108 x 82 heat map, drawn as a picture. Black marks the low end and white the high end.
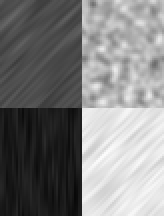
It is made of 2 by 2 panels. Panel 1,1: low, slanting up to the right, faint in contrast. Panel 1,2: high, blotchy. Panel 2,1: very low, streaked downward, faint in contrast. Panel 2,2: very high, slanting up to the right, faint in contrast.
